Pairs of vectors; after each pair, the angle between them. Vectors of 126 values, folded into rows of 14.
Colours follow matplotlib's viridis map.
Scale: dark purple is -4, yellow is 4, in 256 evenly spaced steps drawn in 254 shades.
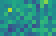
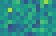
nearly parallel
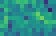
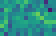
nearly parallel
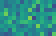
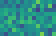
nearly parallel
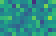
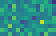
partly opposed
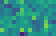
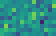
orthogonal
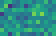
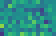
partly opposed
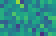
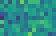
partly opposed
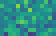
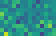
partly opposed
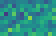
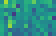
partly opposed
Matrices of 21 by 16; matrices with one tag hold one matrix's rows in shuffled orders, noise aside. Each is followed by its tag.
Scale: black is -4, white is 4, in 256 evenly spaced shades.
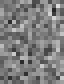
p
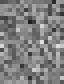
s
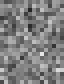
s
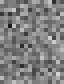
p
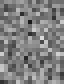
s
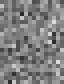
p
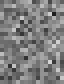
p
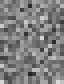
s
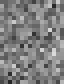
p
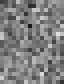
s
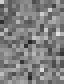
s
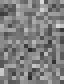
s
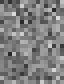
p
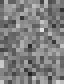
s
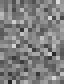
p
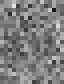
p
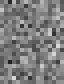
p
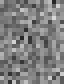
p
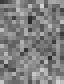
s
